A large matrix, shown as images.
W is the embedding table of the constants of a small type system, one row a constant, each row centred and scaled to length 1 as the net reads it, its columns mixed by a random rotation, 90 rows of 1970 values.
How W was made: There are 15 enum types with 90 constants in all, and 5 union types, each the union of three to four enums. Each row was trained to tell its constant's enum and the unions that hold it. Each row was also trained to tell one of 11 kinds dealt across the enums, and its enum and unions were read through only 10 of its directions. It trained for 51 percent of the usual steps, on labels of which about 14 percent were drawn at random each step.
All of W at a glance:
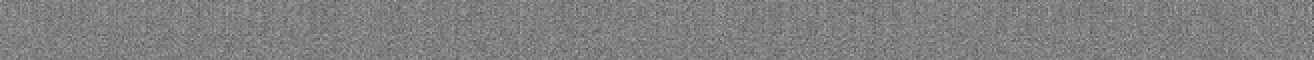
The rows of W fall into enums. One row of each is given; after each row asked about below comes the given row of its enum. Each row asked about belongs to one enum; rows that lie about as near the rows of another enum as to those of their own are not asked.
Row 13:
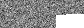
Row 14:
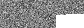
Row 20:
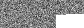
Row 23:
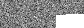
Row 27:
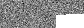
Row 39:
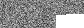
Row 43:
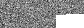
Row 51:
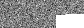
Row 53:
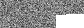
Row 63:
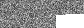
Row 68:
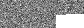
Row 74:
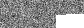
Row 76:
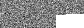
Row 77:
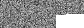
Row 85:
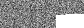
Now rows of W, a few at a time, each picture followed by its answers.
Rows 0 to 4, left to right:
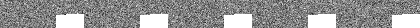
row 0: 14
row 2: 43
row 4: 74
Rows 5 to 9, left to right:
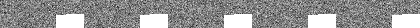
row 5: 51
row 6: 76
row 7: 13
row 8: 68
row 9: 39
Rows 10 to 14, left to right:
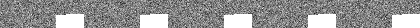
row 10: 74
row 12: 77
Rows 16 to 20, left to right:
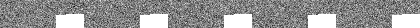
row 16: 27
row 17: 85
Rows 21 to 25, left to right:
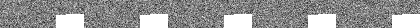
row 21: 85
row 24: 77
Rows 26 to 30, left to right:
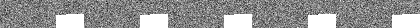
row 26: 53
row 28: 20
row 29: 68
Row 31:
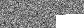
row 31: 63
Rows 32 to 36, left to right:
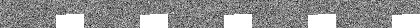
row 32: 20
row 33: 20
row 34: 14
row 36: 39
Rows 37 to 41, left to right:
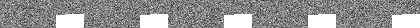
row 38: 76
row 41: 27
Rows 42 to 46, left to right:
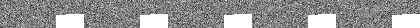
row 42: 68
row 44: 76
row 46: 14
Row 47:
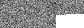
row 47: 13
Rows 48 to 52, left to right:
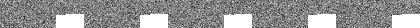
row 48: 76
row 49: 14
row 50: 74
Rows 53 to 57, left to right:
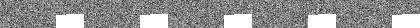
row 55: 53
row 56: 68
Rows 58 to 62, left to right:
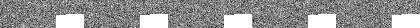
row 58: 68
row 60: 53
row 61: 39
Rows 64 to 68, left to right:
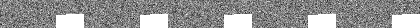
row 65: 53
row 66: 51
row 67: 74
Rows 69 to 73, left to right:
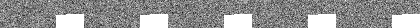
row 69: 43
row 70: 23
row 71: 51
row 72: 20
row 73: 20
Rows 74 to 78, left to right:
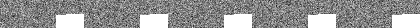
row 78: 77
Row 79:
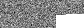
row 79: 51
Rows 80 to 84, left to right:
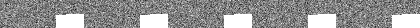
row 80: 43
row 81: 51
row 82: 74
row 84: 27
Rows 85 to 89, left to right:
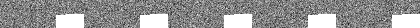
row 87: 27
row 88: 76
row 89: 13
